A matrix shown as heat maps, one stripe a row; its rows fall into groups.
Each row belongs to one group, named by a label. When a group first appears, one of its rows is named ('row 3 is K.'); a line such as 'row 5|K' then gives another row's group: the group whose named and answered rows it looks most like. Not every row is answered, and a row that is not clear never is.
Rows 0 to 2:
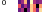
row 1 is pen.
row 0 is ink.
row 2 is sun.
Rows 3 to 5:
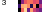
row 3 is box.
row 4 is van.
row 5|ink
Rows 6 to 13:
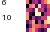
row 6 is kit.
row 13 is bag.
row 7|ink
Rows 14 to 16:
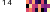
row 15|ink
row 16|bag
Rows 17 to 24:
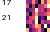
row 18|kit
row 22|van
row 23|box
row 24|pen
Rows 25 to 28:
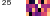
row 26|ink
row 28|kit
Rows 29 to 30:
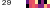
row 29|van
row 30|box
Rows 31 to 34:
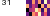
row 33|box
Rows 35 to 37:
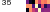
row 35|sun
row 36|van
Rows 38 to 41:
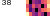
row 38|kit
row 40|kit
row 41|pen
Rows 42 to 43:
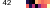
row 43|kit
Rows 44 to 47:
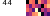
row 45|bag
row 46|van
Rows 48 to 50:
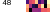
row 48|van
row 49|pen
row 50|kit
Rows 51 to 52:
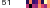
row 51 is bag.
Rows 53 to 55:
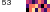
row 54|box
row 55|ink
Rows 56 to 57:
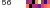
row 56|sun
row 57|kit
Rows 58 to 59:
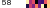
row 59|van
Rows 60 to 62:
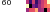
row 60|kit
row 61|kit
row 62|van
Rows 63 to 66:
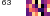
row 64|bag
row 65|bag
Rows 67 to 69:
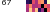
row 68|bag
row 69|van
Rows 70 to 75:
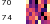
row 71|pen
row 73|bag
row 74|van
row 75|ink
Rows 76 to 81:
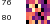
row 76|van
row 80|bag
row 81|ink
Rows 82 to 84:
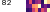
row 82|bag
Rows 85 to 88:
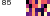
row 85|ink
